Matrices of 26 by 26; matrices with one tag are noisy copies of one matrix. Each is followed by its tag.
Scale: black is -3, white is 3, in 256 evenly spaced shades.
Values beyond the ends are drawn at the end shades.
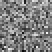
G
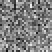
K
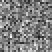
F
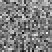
G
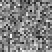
F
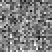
F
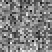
F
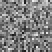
G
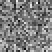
K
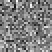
K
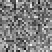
K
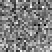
K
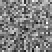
G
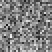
F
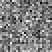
F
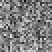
F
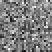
G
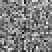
G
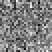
K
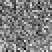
K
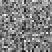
G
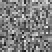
G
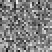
K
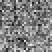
K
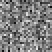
F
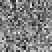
K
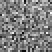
G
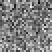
K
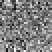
K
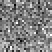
K
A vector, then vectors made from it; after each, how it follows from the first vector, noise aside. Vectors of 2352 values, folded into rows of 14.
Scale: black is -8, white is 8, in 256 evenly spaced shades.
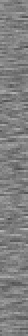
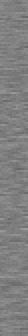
shrunk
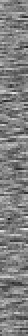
scaled up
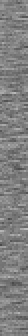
copied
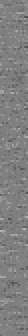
partly zeroed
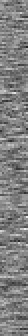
scaled up
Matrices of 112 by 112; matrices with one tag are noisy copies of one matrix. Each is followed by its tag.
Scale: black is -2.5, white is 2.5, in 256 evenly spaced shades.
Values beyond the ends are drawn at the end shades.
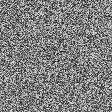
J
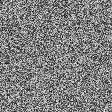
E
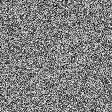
E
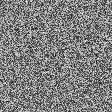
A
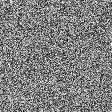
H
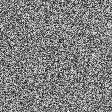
J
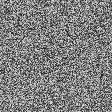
H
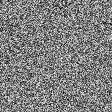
E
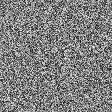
A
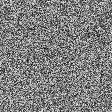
H
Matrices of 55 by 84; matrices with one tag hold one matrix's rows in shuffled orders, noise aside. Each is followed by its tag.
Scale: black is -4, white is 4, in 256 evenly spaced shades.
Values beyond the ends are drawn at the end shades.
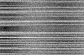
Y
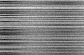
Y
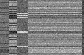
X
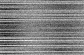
Y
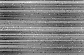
Y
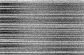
Y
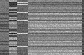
X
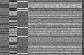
X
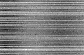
Y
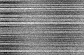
Y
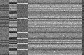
X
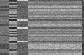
X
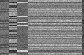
X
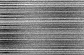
Y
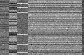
X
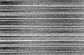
Y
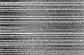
Y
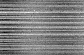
Y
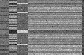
X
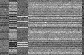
X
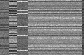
X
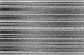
Y
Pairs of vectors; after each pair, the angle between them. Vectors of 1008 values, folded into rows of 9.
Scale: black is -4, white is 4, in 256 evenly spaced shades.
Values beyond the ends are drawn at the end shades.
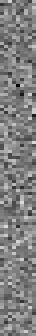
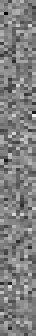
partly opposed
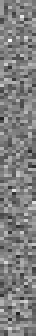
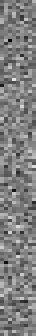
nearly opposite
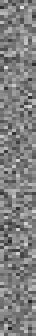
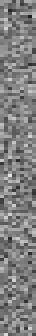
orthogonal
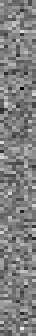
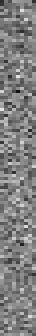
partly opposed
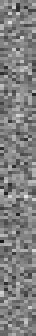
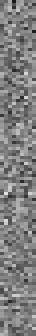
partly opposed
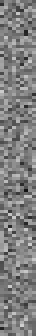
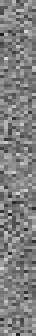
partly opposed
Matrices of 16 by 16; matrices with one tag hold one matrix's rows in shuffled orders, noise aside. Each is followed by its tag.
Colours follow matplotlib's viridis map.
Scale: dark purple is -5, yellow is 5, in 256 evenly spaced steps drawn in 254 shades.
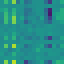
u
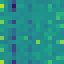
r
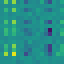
u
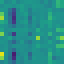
r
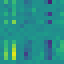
u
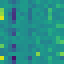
r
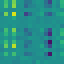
u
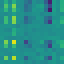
u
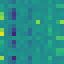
r
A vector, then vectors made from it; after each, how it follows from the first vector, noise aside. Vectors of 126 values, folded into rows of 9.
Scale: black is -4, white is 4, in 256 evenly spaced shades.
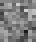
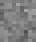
shrunk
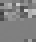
partly zeroed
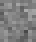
shrunk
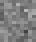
shrunk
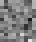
wrapped around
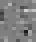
partly zeroed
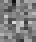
wrapped around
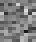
sign-scrambled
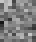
wrapped around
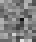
wrapped around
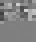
partly zeroed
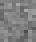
shrunk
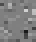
partly zeroed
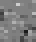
partly zeroed
